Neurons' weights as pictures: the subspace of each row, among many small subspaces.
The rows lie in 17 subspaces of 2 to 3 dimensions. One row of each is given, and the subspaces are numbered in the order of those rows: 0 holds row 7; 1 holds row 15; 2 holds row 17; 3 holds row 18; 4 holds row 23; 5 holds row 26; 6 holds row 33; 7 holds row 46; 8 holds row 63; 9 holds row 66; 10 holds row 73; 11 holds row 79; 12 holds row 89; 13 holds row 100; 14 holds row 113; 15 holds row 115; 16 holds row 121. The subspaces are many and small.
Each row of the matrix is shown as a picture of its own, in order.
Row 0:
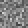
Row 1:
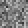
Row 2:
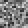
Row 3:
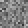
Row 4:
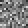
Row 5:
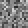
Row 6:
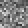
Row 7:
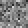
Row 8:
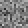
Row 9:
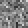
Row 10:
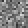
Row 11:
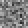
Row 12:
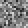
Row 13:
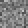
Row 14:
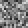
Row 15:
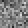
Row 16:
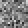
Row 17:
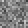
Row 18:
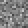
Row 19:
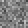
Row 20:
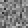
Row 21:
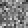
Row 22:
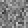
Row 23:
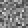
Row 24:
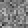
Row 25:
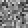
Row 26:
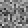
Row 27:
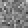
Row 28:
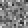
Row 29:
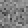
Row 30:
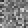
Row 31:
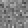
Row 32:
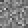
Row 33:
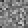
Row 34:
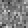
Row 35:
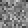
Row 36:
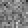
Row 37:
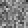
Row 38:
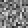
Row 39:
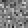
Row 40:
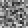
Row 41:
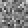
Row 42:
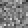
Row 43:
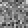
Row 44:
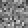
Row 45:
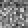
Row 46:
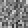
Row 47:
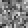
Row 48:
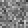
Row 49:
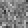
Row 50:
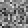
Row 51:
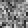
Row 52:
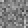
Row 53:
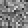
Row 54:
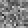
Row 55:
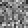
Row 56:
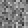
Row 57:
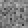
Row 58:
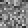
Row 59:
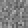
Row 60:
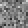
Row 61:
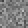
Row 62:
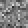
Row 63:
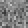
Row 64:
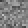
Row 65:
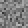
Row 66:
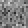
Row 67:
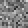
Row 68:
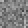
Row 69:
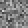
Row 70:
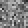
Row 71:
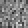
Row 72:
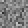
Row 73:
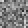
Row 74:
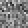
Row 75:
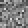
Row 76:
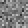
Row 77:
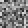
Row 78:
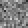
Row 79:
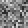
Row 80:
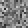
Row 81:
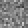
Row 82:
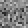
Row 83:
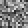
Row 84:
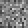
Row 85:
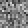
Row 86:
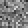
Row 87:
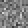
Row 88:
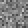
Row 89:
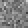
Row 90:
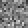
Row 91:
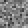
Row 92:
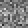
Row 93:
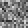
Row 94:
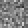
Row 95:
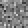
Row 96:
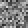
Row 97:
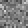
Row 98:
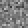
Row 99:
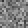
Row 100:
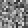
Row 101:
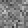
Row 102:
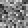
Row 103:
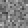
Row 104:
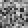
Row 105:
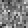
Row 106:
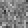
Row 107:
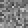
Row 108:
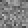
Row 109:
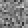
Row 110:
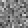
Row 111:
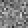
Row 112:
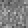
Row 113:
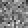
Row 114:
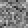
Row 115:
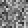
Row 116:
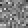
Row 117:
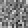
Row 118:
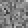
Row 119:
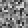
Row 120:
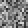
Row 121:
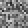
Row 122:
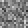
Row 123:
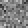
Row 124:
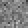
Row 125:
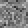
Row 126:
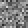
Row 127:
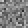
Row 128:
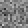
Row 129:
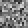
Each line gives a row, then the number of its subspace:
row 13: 10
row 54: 0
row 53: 12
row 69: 16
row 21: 15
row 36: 14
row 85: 16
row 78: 4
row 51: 8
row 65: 4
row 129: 7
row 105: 9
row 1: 15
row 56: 13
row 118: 5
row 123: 11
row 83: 12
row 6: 8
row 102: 1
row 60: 15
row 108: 0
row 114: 16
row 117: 7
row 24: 5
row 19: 2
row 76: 3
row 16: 14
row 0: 4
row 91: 3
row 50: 5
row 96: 3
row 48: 2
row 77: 10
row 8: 5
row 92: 5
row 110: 1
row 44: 14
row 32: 6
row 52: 10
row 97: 11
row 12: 16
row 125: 16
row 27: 12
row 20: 11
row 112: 9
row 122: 10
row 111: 1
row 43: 13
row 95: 1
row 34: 9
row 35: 0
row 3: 6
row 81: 13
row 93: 10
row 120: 15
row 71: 7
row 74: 16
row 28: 6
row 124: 14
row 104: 9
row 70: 6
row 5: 7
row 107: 0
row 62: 0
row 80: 1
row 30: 0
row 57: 9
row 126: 3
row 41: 12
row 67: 12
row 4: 6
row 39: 1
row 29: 8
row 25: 16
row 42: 15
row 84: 7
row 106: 8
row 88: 3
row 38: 11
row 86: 12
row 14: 4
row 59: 7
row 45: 9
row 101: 11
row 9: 14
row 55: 13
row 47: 9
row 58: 0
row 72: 4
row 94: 13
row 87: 11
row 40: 6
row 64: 0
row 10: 16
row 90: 14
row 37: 15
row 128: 5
